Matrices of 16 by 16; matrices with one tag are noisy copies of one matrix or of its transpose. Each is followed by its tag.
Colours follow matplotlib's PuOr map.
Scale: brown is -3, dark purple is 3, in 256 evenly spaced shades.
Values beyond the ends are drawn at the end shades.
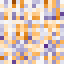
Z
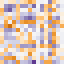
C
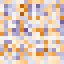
C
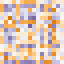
C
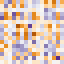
Z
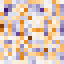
C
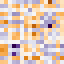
Z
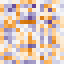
C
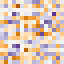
Z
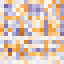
C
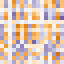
Z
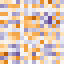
Z
